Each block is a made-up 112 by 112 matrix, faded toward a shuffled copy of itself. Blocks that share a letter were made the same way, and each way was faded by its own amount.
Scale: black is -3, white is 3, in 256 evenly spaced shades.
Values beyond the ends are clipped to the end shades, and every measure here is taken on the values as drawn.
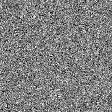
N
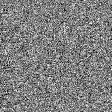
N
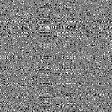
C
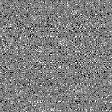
C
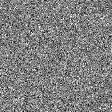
N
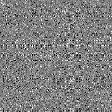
C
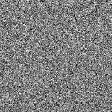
N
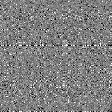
C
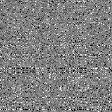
C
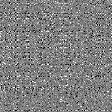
C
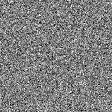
N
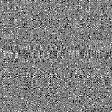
C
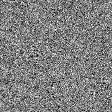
N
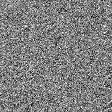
N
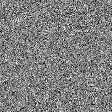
N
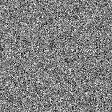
N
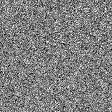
N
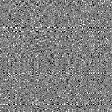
C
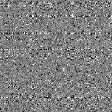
C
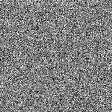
N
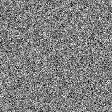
N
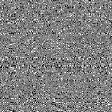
C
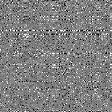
C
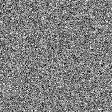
N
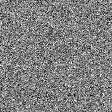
N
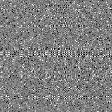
C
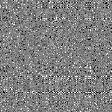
C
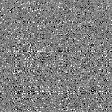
C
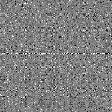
C
